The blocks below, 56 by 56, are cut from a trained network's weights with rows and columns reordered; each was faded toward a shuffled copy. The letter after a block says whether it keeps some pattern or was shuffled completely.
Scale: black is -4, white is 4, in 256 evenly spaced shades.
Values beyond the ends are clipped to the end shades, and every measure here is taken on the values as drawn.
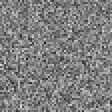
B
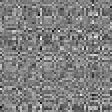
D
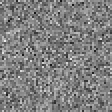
B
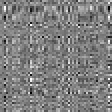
D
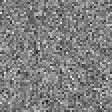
B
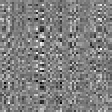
D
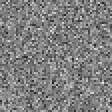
B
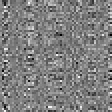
D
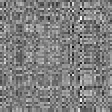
D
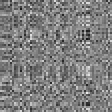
D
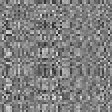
D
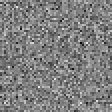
B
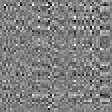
D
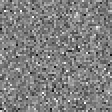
B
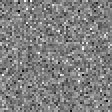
B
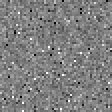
B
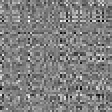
D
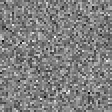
B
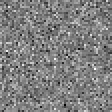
B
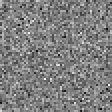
B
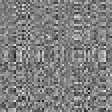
D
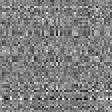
D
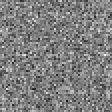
B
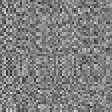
D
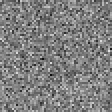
B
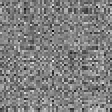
D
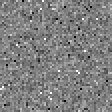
B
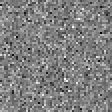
B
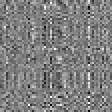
D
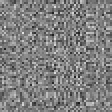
D
